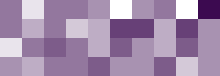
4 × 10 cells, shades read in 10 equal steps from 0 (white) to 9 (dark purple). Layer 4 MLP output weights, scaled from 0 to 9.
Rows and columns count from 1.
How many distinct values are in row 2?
5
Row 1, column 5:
4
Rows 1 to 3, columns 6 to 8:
0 4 5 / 7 7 3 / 6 4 3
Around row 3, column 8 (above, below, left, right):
3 6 4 6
